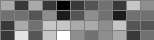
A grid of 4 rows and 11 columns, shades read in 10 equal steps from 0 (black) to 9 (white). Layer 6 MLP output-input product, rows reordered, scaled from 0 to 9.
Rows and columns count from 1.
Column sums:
14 20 16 21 17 16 18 18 16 16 16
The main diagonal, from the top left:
6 4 4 7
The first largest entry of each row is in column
10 4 4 5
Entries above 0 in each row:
10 11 11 11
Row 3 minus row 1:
-4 4 -2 5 7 4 3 1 5 -4 -2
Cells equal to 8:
1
